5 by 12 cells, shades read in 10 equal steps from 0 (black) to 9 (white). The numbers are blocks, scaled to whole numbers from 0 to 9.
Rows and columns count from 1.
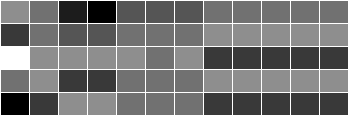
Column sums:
20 20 16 15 20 19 20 18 18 18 18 18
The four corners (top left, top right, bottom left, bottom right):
5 4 0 2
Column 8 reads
4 5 2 5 2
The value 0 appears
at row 1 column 4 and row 5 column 1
